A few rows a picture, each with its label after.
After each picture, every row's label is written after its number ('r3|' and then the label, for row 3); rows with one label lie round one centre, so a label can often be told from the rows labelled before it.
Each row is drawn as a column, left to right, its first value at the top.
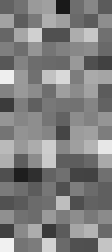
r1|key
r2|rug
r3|rug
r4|key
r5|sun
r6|rug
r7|rug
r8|key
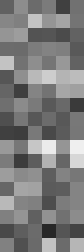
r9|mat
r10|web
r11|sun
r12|key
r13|sun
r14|key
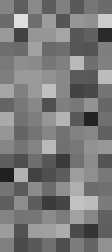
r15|rug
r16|sun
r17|rug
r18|rug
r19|rug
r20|mat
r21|mat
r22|sun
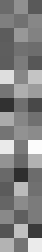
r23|key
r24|rug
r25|key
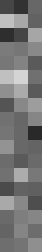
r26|sun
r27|sun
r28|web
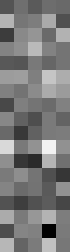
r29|key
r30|web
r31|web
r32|key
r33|rug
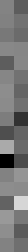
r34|web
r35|mat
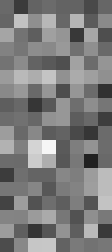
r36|rug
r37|sun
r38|key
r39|key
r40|web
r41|sun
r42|web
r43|mat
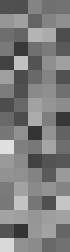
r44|key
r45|mat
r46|web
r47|rug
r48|mat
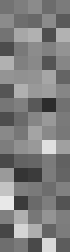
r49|mat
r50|rug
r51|rug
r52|key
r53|rug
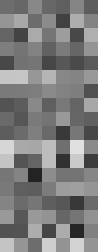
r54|key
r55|sun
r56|rug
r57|key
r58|web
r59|key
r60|web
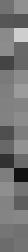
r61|web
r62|rug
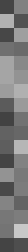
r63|sun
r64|rug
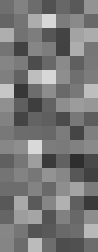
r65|rug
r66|mat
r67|key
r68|sun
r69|mat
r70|web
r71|rug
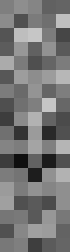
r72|mat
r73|web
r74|rug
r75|web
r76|sun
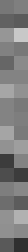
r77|rug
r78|rug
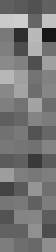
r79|sun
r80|sun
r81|web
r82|sun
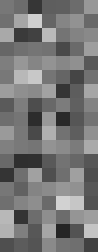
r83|rug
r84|sun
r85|sun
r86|rug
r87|mat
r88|mat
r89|rug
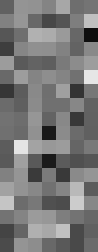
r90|mat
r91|key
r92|rug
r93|web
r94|rug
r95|mat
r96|sun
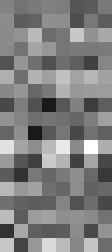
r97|key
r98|rug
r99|web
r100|key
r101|key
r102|web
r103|key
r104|rug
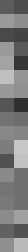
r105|sun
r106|key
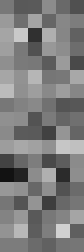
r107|rug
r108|rug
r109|sun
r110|web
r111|rug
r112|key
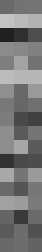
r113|sun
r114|sun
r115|sun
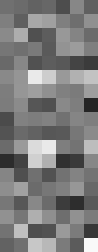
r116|web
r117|rug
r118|key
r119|key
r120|web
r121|web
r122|key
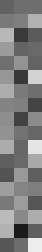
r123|rug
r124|mat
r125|key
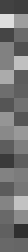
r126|sun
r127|mat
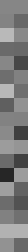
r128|rug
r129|web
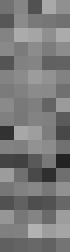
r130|web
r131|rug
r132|rug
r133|rug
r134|web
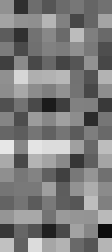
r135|key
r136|sun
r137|key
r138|key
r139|key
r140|web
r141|mat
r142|key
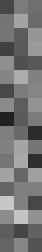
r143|mat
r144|key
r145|web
